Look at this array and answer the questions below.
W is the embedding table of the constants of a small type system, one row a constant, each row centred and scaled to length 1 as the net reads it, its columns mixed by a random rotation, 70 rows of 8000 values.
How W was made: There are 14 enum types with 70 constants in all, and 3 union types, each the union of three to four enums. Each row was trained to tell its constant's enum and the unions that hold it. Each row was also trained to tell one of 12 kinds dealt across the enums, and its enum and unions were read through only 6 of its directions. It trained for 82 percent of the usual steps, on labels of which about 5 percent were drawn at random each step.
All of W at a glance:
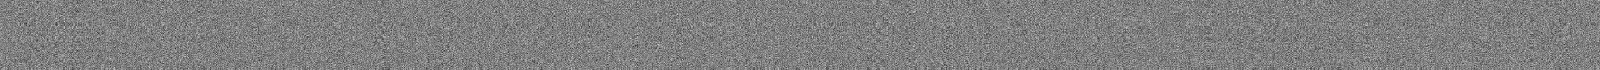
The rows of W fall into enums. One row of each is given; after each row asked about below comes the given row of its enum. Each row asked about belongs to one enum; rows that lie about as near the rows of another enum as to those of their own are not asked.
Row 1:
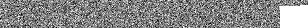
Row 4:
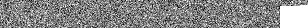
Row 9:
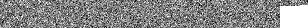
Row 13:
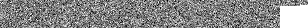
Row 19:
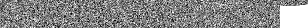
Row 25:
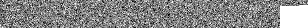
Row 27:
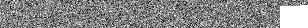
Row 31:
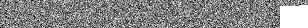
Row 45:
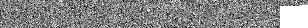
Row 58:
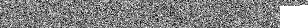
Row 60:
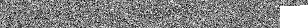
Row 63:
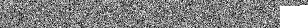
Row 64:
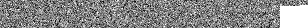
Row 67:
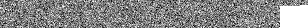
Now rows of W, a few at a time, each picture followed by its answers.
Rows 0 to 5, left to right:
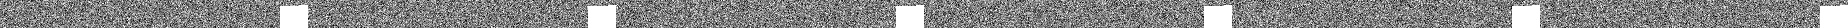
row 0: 31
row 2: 63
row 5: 1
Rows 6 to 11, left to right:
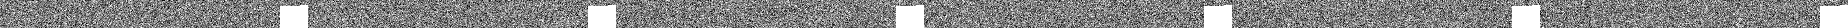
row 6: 67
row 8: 60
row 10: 60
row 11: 45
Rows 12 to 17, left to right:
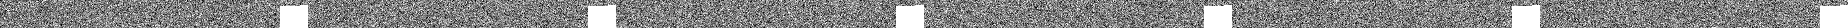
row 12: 31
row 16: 9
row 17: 13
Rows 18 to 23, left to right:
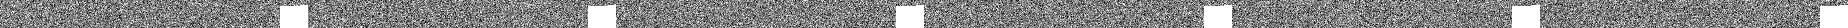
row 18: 27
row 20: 60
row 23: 60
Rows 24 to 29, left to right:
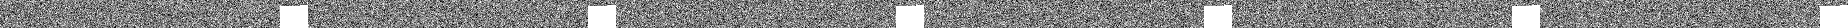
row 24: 64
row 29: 58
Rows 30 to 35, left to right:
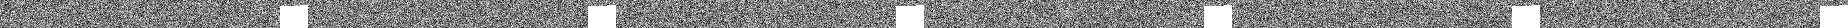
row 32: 1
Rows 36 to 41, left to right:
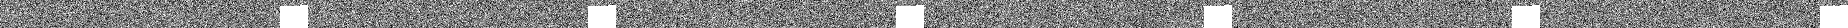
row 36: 27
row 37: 27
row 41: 31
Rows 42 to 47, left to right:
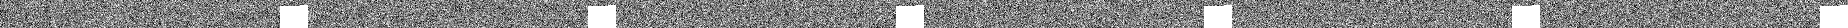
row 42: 45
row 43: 13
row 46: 67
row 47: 64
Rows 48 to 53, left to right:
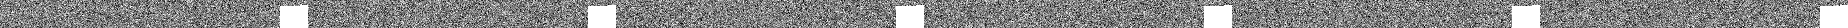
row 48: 27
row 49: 67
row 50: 63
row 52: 64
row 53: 27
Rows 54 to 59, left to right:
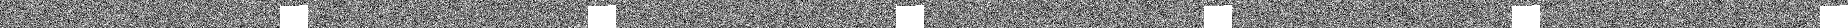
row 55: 1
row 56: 64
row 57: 31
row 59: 13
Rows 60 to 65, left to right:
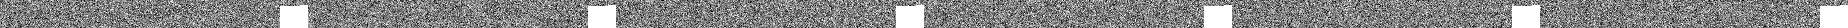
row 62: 64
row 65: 67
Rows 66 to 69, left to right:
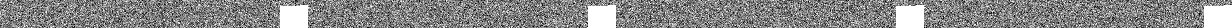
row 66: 13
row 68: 31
